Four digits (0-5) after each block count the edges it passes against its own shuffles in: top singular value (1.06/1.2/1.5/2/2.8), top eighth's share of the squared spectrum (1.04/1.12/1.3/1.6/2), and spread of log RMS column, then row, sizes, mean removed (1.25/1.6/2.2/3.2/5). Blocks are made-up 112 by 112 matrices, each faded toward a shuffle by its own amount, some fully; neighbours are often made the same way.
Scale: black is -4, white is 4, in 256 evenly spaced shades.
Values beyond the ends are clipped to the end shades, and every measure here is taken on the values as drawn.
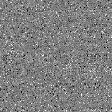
4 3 2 1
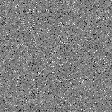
3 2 0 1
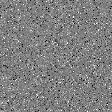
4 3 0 1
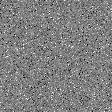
1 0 0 0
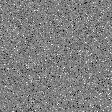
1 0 0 0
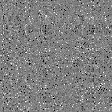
4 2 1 1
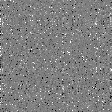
4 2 1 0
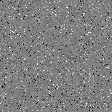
2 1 0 0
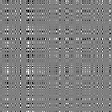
5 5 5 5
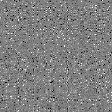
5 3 2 2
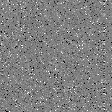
3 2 1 0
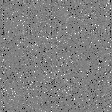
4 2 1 0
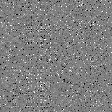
4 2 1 1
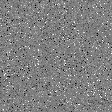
3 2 0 0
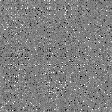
4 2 1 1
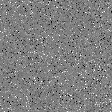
2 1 0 0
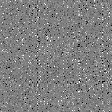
4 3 2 1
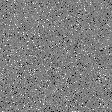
0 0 0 0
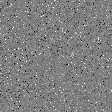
2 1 0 0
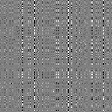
5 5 4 3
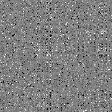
4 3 2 1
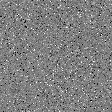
2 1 0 0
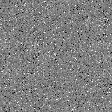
3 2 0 0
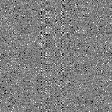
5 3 2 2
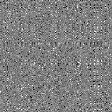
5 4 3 2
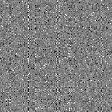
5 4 3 2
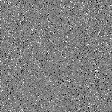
4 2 1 0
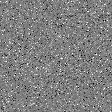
0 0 0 0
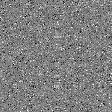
3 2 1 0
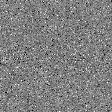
1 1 0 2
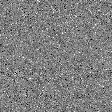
0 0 0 1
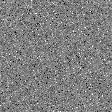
0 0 0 1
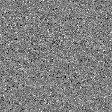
0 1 0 2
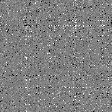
2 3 3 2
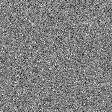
2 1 0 0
